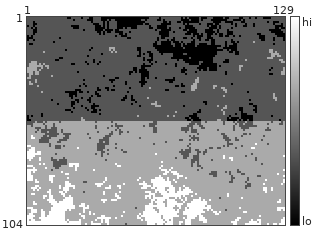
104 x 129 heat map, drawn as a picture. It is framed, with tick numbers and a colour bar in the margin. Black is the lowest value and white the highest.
Seam: horizontal, 50% of the way down, the bottom part higher. Slope: up to the bottom. Grain: blotchy. Ninth with the lowest average: top middle.
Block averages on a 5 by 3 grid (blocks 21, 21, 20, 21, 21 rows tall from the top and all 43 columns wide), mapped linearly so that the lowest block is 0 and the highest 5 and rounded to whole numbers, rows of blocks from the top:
1 0 0 / 1 1 1 / 2 2 2 / 4 4 4 / 5 5 4
